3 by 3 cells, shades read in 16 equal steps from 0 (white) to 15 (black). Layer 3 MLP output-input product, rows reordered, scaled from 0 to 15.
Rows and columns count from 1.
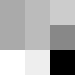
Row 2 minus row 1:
0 0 4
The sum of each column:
10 9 25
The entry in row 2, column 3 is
7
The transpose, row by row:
5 5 0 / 4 4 1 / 3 7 15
